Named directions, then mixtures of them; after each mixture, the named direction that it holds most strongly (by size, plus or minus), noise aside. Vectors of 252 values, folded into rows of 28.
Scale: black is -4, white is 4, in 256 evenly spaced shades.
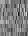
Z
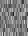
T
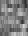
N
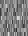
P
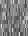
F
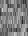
N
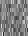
F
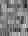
N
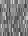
F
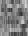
N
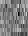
Z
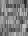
N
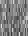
F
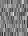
T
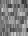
N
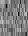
Z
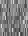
F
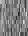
Z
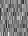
P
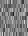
T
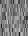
F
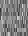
P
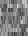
N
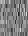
Z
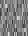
P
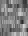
N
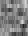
N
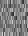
T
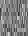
P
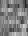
N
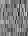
Z
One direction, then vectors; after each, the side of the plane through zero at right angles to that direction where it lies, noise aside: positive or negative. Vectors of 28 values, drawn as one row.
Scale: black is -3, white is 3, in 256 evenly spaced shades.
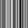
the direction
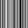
positive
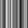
positive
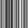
negative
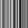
positive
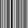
negative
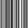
negative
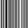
negative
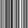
negative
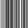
negative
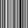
positive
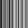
negative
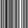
negative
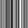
negative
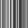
positive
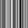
positive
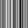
positive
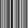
negative
